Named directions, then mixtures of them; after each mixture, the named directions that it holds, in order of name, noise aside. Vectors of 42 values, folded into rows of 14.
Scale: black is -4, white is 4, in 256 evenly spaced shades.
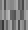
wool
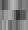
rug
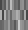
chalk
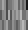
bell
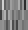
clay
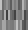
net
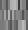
bell, chalk, rug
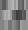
rug, wool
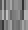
net, wool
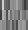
bell, clay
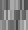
bell, clay, rug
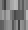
rug, wool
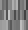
bell, net, rug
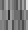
bell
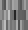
net, rug, wool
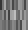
net, wool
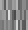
net, wool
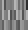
bell, wool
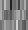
clay, net, rug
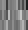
bell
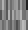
bell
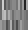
clay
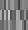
chalk, net, wool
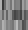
bell, net, rug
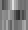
rug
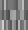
wool
